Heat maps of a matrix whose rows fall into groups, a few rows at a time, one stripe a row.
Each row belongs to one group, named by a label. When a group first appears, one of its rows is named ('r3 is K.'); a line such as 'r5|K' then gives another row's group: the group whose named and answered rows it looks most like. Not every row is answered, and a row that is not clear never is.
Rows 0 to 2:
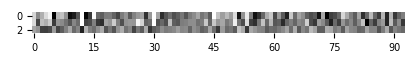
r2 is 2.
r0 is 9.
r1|9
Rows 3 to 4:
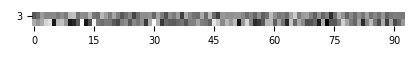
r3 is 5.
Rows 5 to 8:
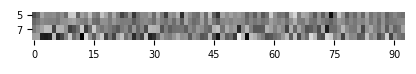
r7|9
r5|5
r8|2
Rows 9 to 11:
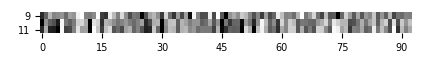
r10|2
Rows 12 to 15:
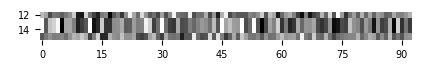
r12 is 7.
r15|5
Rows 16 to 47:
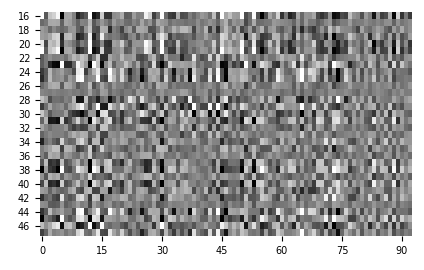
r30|7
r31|2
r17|9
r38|2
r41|7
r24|5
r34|2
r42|2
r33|5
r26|9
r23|2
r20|9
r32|7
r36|9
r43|2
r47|5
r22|5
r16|9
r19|9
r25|5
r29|5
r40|2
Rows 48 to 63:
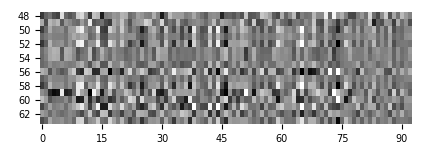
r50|5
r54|9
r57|5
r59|2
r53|9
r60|7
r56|7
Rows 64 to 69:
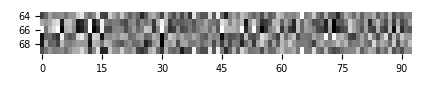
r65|9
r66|9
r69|5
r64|5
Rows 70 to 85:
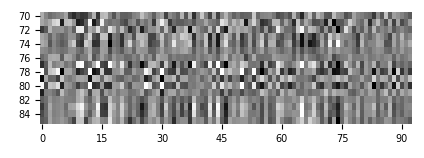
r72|5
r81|2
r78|9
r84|5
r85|5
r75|7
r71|9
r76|9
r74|7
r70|7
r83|5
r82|5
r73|7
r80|9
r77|5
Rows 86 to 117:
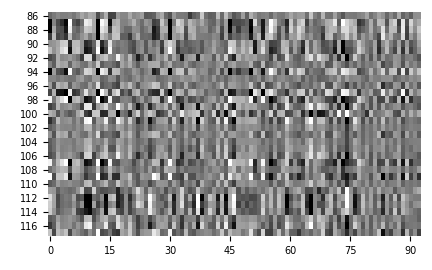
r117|9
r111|7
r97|2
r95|7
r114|7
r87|2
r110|5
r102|5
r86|5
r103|9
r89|2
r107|9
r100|7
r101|5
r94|2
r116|5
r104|5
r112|7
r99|5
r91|9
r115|5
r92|5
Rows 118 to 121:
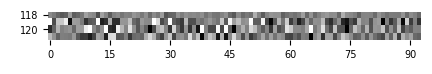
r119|9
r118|2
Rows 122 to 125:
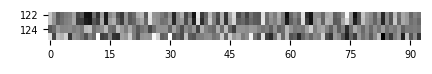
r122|7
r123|7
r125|9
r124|5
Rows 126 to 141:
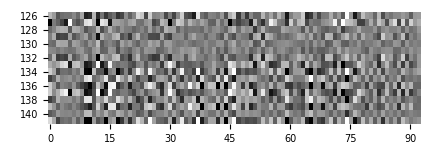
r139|7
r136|7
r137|9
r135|5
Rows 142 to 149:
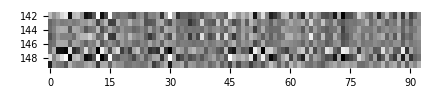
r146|9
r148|9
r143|5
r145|5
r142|9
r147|2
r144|9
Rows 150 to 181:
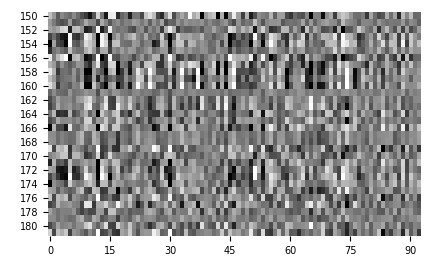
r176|9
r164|2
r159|7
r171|2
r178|7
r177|5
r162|5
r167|7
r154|2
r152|9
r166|2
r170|9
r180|5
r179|7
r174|2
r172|2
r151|2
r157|7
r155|2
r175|7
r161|2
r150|7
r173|2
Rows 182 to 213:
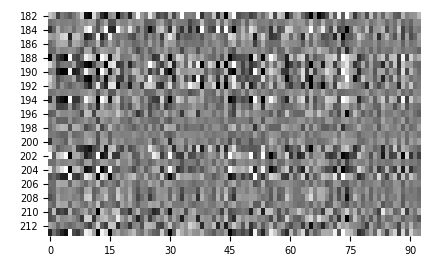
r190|2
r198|9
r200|2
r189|7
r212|7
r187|5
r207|5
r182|7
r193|5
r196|5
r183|5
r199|2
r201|7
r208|5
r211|5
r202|9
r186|9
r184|5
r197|2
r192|7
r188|2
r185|9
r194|2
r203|5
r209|9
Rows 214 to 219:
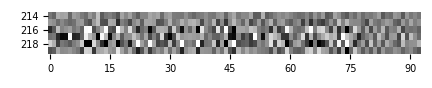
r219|5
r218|7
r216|5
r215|7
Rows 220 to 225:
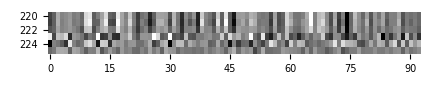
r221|5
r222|5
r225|9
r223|9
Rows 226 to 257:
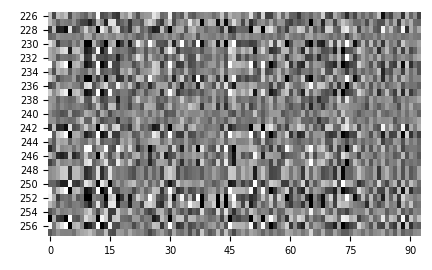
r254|5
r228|2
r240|2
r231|9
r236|5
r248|9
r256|9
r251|9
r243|9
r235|7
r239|7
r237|9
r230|7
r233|9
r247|5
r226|9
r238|7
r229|5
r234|9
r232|7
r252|7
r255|2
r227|7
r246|2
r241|7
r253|7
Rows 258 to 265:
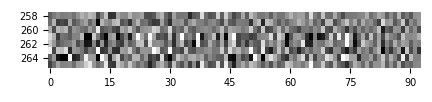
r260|9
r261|7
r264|2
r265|5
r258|5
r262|7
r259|2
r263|9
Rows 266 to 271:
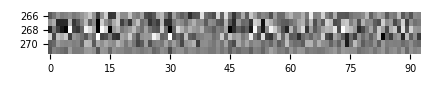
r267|2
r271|2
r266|5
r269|9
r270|5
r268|2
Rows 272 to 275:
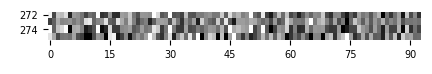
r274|9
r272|9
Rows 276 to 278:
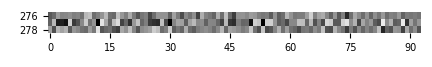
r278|9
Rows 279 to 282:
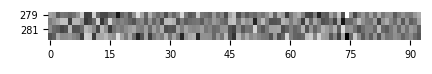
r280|9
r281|2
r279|7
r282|5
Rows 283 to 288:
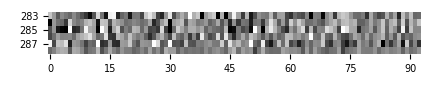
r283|7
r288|9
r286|5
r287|9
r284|2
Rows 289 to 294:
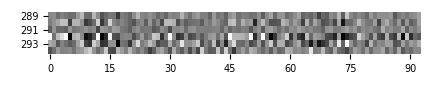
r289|7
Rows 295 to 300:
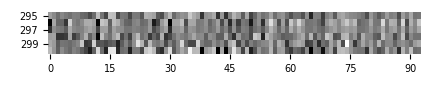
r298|2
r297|2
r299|7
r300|7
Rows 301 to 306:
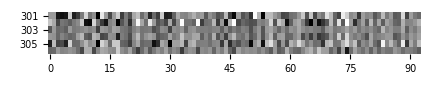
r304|7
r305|2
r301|2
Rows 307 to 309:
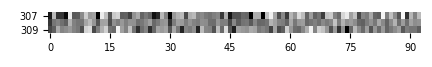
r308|2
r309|5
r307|2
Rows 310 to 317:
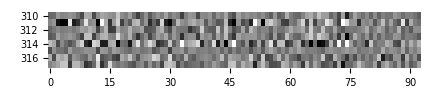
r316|9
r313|5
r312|5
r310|5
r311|2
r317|9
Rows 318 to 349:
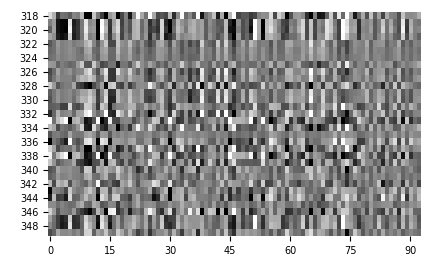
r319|2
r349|5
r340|5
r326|5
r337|7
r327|5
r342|9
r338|9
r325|7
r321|2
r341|5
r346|7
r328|7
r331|2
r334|7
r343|2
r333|9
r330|5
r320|2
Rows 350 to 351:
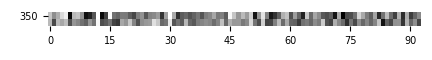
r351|9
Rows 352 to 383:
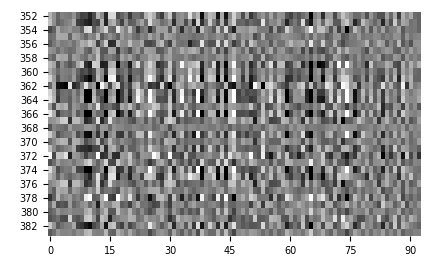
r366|7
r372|9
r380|5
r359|7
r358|9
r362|2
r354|5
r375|7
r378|5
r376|9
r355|9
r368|2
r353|7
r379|2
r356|5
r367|9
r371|7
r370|9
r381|2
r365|9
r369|7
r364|7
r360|7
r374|7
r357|7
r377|9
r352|7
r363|7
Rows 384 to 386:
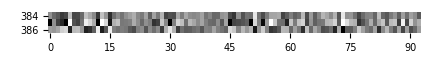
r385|2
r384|2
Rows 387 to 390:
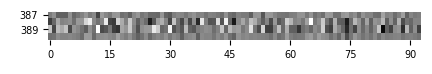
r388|5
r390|5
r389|9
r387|2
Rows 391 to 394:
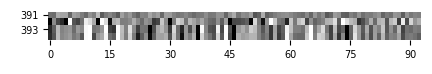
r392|2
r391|9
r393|5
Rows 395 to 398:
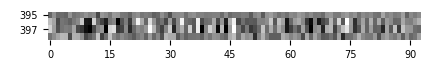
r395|2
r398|9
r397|7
